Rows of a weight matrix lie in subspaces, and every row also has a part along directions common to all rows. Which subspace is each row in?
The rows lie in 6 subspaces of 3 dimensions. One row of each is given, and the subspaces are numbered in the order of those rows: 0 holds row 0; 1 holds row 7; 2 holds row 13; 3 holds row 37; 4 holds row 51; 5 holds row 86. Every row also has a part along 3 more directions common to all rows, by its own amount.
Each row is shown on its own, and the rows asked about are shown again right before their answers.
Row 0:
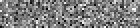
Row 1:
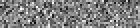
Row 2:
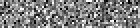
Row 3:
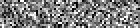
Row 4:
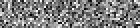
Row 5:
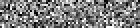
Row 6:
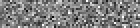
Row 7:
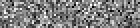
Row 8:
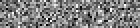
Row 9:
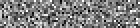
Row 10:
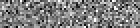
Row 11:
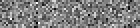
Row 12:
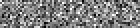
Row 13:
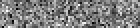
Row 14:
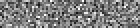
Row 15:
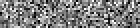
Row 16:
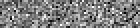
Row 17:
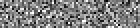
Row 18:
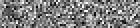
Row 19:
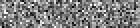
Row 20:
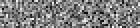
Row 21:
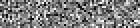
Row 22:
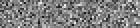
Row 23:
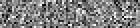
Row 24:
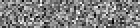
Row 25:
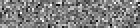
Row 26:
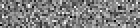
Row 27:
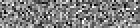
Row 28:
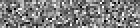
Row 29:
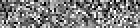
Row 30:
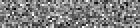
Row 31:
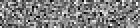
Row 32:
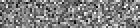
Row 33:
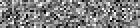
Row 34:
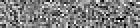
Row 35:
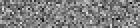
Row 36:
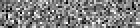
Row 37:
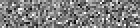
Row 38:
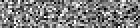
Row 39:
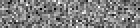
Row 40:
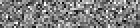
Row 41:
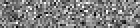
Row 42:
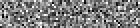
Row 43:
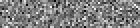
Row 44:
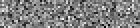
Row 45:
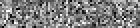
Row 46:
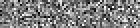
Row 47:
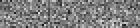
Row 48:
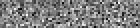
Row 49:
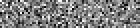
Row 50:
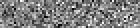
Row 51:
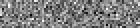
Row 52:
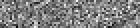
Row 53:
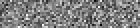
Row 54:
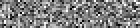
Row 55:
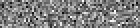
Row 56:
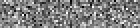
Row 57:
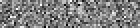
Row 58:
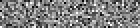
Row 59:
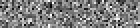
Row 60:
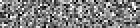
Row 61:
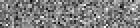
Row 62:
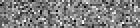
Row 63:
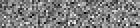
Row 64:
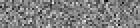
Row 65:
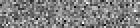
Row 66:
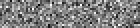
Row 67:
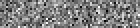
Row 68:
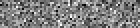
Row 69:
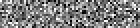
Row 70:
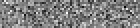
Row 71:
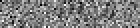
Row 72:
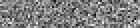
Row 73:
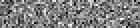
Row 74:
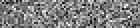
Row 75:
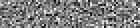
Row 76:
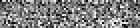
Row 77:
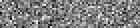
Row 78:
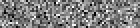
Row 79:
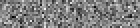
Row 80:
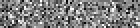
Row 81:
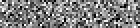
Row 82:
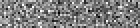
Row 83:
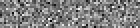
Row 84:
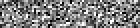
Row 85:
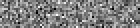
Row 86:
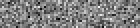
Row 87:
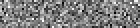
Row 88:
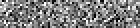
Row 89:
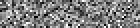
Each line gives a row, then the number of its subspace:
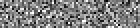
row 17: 4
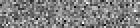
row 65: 0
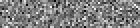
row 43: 5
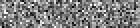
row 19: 1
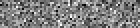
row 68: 0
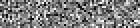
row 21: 5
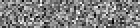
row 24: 2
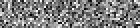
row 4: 4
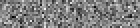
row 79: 2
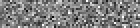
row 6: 3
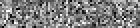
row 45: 2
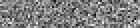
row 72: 5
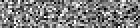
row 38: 0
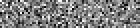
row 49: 5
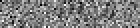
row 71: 2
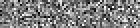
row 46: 3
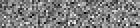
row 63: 3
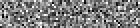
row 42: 0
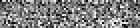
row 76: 3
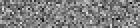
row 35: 4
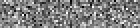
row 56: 1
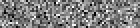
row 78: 1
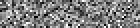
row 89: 2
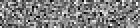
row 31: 0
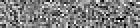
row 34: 4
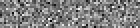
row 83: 3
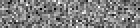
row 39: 5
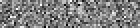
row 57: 2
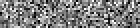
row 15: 1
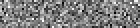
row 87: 4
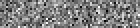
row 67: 3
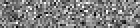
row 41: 1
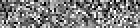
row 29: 1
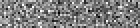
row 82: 0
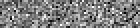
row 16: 5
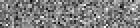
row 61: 0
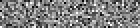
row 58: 0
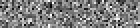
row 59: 4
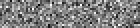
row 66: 4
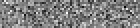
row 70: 1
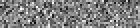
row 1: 4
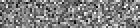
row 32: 0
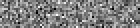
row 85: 5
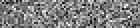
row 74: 1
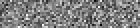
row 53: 3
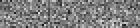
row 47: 3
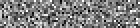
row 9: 0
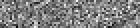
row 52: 5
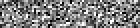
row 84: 5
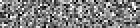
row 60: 2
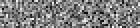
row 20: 4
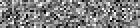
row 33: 2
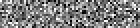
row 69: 5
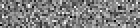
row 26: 0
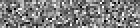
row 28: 3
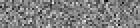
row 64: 4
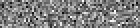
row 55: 0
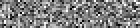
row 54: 2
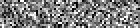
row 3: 1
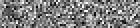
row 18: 1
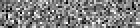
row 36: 2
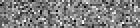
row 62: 0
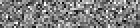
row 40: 1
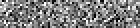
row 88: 4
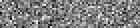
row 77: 5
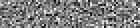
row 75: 5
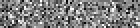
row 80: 2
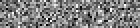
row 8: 3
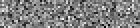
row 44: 2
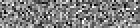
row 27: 1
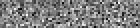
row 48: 3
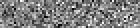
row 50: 1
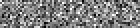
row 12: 2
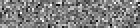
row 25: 4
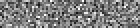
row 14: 0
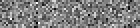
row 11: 5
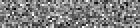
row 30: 3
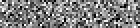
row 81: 4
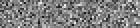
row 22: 3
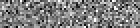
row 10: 5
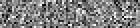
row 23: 2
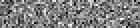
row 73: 1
